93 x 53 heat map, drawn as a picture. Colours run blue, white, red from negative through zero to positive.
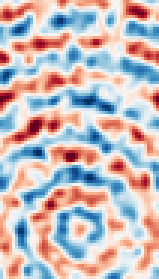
Ninth with the lowest average: centre. Slope: none. Rings: centred on the bottom middle. Average level on the scale: 50%. Lone odd cells: none.
